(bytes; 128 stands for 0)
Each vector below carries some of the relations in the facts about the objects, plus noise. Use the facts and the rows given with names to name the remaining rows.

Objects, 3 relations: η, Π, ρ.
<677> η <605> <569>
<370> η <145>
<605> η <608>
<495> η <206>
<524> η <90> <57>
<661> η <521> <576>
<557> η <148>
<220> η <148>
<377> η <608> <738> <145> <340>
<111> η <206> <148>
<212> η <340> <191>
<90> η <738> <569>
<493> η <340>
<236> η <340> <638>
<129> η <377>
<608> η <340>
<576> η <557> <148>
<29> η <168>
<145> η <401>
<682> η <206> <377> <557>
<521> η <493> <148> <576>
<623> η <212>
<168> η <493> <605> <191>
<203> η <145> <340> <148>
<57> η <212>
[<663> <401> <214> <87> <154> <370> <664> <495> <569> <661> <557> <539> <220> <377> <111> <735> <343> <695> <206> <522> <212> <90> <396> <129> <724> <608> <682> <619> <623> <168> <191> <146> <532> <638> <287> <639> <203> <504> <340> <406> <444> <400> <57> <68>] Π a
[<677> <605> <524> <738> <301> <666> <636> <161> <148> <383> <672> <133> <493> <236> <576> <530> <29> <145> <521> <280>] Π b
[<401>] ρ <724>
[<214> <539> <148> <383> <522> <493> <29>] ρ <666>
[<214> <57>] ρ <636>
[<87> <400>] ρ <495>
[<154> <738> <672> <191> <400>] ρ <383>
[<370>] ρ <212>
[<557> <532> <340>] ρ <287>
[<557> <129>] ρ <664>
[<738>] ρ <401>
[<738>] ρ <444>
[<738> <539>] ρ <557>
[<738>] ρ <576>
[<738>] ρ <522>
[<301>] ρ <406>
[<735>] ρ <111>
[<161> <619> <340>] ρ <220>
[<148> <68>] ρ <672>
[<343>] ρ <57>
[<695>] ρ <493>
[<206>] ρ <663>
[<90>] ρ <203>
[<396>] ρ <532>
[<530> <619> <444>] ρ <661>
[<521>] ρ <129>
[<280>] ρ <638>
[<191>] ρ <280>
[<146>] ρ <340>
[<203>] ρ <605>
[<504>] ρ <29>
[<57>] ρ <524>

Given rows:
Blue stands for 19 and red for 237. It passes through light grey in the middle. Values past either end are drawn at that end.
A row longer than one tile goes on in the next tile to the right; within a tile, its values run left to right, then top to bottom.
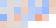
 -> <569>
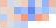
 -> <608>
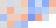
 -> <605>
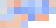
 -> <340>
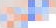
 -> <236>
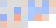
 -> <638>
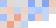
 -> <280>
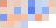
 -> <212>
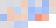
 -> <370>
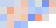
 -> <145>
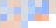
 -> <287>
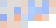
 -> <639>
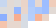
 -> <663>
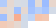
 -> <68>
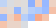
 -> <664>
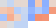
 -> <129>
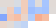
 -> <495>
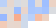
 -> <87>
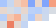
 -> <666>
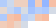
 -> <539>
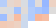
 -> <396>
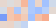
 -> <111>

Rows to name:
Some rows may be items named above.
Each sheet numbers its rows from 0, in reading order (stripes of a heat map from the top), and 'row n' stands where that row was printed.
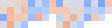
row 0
<524>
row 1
<738>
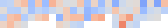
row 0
<522>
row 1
<203>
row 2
<383>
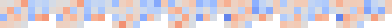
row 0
<661>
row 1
<661>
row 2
<161>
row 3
<530>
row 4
<57>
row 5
<619>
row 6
<57>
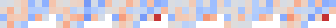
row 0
<677>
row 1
<236>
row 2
<557>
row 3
<370>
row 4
<401>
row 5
<557>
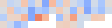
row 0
<377>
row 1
<191>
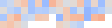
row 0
<214>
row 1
<203>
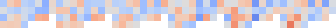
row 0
<532>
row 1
<444>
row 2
<522>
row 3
<605>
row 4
<521>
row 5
<148>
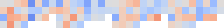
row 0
<521>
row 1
<672>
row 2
<220>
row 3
<203>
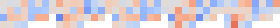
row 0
<682>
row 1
<57>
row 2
<203>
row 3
<576>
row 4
<29>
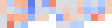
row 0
<493>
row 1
<90>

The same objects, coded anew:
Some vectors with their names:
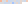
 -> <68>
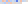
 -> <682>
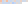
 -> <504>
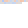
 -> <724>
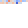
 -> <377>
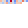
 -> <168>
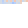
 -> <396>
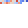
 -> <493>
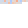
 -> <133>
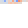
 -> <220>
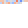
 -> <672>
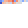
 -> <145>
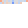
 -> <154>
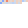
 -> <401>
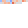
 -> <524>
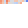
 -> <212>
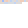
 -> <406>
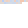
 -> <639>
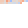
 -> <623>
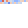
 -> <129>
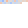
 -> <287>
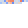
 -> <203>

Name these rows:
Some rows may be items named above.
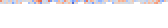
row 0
<191>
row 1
<203>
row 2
<377>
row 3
<129>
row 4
<370>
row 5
<148>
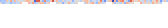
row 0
<532>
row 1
<605>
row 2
<619>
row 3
<672>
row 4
<557>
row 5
<666>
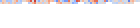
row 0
<738>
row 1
<57>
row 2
<90>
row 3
<203>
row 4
<111>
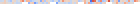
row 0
<569>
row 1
<444>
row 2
<401>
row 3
<605>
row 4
<677>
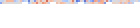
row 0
<370>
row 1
<576>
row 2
<383>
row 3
<521>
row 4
<236>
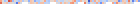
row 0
<608>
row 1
<738>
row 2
<148>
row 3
<340>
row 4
<29>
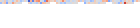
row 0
<530>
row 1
<557>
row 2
<664>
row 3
<661>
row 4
<161>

